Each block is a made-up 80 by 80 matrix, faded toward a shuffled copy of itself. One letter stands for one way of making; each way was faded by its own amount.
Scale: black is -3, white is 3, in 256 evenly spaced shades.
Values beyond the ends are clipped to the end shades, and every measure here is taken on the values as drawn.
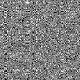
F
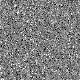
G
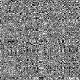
F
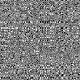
F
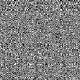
F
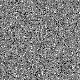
G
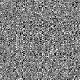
F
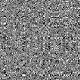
F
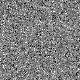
G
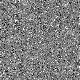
G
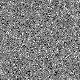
G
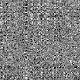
F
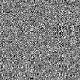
F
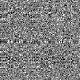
F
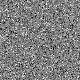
G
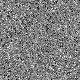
G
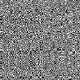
F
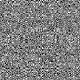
F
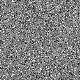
G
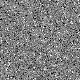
G
